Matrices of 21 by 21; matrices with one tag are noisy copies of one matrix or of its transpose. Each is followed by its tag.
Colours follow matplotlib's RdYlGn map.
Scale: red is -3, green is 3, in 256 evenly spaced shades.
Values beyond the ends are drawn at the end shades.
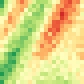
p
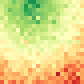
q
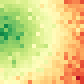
q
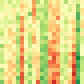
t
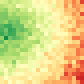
q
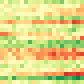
t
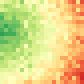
q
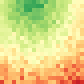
q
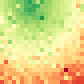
q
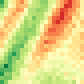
p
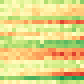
t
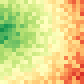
q
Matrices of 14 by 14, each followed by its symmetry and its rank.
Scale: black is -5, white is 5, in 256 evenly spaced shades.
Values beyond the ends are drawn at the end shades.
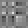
symmetric, rank one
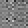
neither, rank three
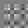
symmetric, rank one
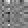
neither, rank two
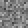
neither, full rank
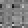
neither, rank two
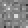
symmetric, rank three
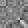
symmetric, rank three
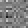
neither, rank two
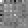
symmetric, rank three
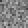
neither, full rank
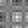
symmetric, rank one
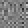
neither, rank three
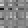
neither, rank two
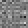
neither, rank three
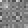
symmetric, rank three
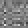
neither, rank two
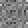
neither, rank three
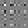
symmetric, rank one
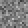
neither, full rank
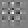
symmetric, rank one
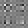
symmetric, rank one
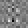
neither, rank two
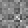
symmetric, rank three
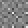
symmetric, rank three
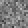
neither, full rank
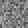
neither, full rank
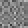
neither, rank three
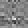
neither, rank three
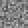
neither, full rank
